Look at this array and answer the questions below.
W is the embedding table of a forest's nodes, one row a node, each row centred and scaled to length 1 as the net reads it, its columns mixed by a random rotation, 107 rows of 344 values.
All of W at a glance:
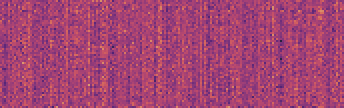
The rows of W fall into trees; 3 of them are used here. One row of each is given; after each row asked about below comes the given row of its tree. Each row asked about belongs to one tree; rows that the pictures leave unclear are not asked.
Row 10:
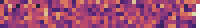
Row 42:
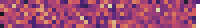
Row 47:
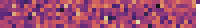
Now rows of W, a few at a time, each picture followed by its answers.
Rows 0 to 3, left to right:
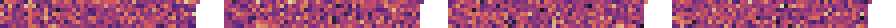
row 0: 10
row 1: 47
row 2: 10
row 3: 42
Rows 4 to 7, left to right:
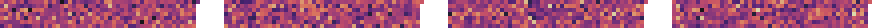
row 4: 42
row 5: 47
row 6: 42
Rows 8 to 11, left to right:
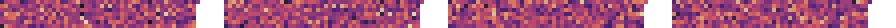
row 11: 10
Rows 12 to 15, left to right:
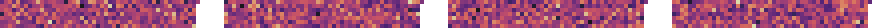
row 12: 42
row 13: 10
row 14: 42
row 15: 47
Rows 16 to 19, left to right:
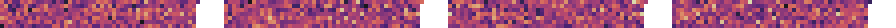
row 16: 42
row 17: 10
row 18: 10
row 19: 42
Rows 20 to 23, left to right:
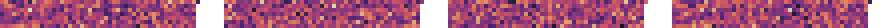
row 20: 47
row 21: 42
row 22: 42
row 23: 47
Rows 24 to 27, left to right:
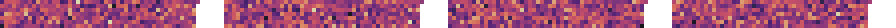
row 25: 47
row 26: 10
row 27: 42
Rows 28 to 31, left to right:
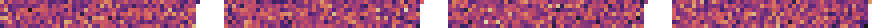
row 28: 42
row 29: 10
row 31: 10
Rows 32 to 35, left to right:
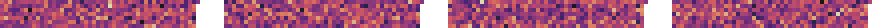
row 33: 10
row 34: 47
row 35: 42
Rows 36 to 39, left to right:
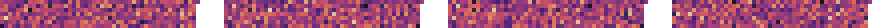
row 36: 42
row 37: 10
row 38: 10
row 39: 42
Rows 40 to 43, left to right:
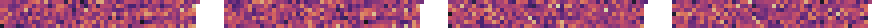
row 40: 42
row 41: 42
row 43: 42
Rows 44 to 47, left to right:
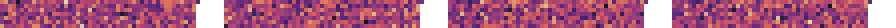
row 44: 47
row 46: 47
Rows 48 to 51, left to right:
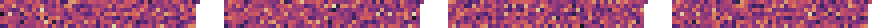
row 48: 42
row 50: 47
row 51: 42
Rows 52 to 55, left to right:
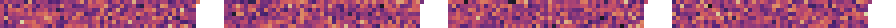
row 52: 10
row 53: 47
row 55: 10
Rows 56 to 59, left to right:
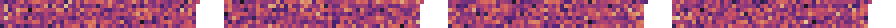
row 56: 42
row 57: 47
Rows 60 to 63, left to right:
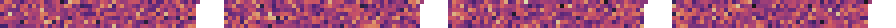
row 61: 10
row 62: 42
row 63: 42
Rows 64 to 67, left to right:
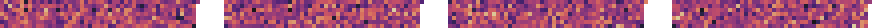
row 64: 10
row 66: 10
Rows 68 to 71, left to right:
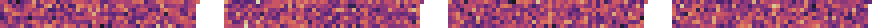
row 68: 47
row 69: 47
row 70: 42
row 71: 10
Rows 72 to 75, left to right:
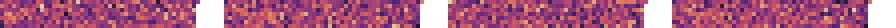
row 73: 10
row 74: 47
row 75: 10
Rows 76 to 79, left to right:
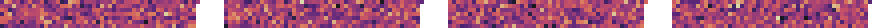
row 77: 42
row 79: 47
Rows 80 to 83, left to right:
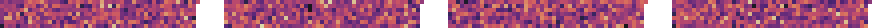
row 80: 42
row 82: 47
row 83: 42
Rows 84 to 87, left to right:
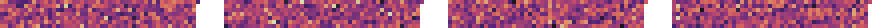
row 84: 47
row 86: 42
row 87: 42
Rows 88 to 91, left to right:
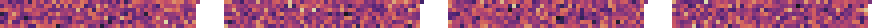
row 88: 47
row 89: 47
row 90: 47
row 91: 47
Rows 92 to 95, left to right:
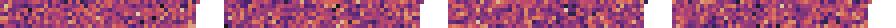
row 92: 42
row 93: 42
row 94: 47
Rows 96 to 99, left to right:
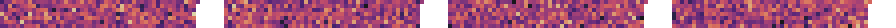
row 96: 10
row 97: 10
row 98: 42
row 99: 47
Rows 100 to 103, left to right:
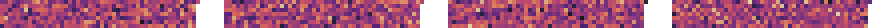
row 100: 42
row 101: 47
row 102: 47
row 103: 42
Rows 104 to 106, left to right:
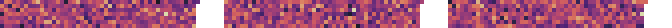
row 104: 42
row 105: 47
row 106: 10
